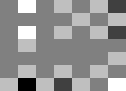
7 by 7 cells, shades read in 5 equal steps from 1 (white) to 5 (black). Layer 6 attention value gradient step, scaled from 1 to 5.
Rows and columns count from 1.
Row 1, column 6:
2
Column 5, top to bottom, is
3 2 3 3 3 3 2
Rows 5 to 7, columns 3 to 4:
3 3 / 3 2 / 2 4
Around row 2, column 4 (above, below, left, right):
2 2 3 2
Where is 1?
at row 1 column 2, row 3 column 2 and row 7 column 7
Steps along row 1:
down up down up down up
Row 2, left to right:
3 3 3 3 2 3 2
